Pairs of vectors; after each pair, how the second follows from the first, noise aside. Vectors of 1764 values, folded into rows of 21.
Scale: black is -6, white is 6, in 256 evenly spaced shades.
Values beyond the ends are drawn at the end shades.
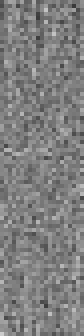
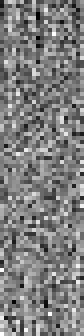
scaled up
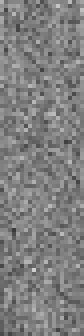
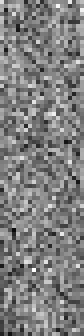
scaled up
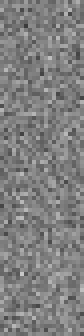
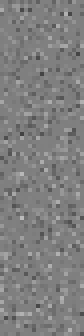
partly zeroed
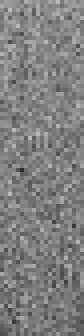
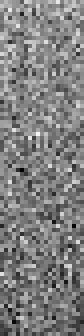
scaled up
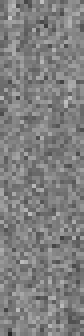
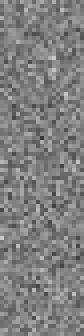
shuffled
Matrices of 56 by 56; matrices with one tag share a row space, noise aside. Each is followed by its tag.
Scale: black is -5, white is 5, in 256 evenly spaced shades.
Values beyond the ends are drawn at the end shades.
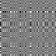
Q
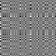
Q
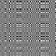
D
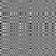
Q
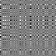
Q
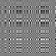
D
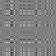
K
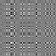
K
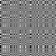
Q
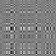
K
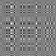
K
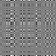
K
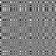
Q
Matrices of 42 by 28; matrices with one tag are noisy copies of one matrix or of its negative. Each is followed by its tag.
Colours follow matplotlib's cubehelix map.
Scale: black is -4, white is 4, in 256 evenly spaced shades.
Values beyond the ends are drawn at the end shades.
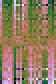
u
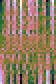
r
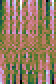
r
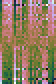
u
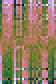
u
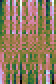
r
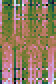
u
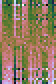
u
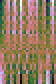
r
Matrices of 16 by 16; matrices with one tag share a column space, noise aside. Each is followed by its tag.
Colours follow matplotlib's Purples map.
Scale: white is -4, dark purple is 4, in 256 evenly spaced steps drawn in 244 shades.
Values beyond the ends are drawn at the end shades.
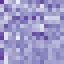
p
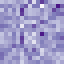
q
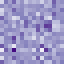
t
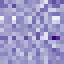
p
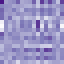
t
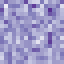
q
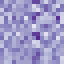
p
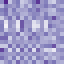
t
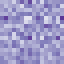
p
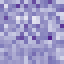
p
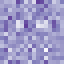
t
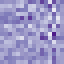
p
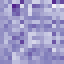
q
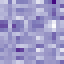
t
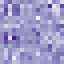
q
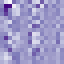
q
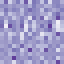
t
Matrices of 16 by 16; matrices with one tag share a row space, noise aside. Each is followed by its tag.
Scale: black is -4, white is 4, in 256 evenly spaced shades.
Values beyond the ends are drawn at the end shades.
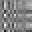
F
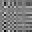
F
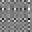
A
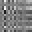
F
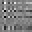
F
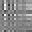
F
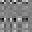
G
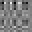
G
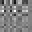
G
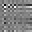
F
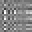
F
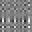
A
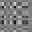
G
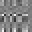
G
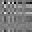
F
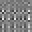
A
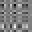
G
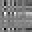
F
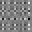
A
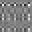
A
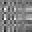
F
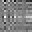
F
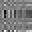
F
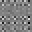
A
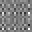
A
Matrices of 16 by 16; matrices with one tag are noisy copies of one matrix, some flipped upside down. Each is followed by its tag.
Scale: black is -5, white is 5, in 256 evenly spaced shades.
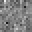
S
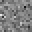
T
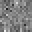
S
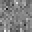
S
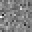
T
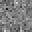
S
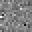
T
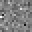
T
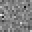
T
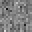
S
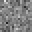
S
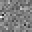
T
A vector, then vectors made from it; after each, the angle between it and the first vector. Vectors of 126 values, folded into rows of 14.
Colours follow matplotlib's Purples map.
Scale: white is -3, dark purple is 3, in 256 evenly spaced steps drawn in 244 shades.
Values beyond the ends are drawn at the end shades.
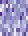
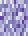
partly opposed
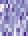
nearly parallel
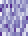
nearly opposite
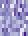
partly aligned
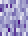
nearly opposite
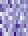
partly opposed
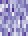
nearly parallel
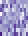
nearly opposite
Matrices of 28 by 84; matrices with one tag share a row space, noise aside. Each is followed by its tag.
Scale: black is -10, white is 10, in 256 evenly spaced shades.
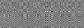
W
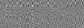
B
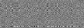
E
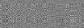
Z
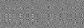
B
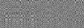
B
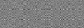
W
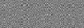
W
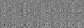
W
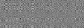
B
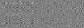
B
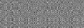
E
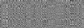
Z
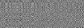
B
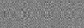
W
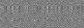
E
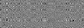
Z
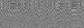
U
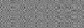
U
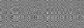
E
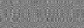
E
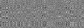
Z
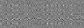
E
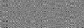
Z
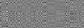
Z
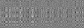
B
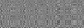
U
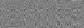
U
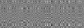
W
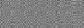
U
